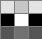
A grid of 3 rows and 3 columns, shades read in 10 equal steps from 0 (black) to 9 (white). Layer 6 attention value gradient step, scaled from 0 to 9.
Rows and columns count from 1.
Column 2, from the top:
7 9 4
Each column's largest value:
8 9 8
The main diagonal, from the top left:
8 9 3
